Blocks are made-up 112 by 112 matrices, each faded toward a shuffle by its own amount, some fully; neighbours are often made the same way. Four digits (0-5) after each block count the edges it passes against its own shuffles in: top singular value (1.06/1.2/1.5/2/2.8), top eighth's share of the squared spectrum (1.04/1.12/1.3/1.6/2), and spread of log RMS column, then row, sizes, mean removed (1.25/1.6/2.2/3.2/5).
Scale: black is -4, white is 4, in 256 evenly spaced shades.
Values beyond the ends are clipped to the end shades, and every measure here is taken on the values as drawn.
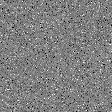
3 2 0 0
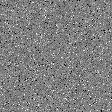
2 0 0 0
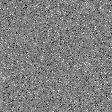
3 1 0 0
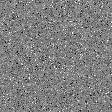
2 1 0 0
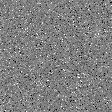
2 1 0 0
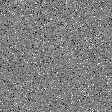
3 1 0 0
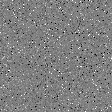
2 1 0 0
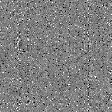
4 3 2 0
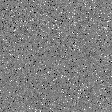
2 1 0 0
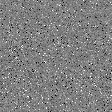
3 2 0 1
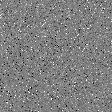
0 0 0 0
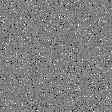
2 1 0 0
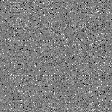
4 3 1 2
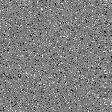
3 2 1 0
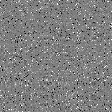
4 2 1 1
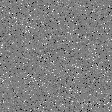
2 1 0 0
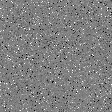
0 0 0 0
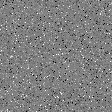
0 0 0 0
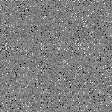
4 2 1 1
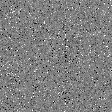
1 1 1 0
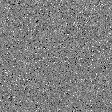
3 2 0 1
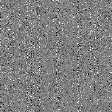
1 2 3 0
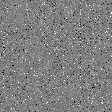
3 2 1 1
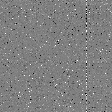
4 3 1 0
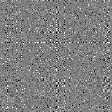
5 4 3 2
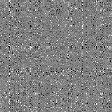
4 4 3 2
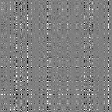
5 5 4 3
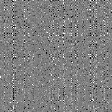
5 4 3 2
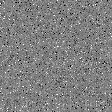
3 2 0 0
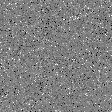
2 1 0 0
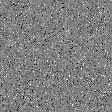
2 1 0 0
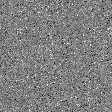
0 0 0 0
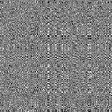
5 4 3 3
